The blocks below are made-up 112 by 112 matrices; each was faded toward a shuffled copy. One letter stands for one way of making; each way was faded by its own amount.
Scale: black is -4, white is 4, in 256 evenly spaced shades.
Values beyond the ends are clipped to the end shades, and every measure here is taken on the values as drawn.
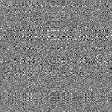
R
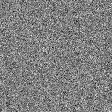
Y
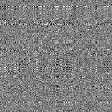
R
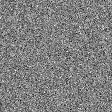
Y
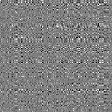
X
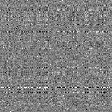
R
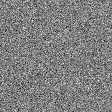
Y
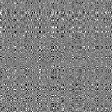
X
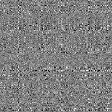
R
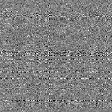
R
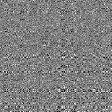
R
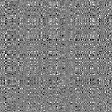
X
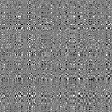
X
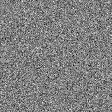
Y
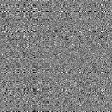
R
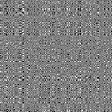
X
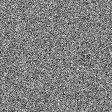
Y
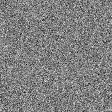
Y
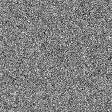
Y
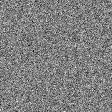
Y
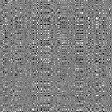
X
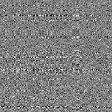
R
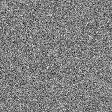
Y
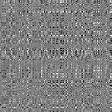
X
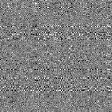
R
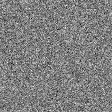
Y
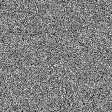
Y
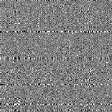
R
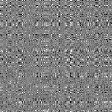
X
